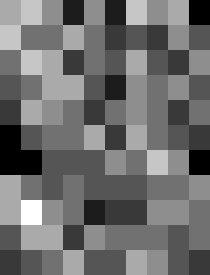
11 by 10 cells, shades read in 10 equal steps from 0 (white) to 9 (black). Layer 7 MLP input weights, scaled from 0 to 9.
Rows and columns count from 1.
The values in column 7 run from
2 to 7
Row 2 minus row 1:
-1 3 1 -5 1 -1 4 3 1 -3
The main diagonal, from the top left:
3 5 3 3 7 7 5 5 4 5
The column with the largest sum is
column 6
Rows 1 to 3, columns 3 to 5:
4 8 4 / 5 3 5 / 3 7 5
